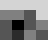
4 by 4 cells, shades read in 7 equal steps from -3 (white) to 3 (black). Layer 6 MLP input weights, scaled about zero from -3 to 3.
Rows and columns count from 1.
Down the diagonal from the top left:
-2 0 1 1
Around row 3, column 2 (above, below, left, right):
0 2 1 1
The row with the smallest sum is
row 1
